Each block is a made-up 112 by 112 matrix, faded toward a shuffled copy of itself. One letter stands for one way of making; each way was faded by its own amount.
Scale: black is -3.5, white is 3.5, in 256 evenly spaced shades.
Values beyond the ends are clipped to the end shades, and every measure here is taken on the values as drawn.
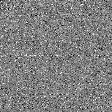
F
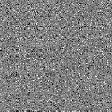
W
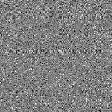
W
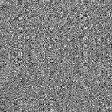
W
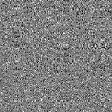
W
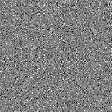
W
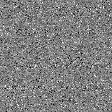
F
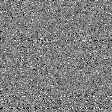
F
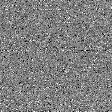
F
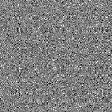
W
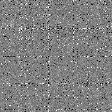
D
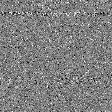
F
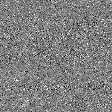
F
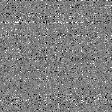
D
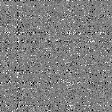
D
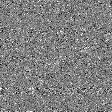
F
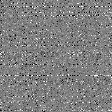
D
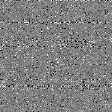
D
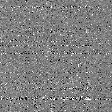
D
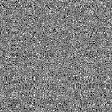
W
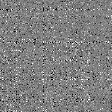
D
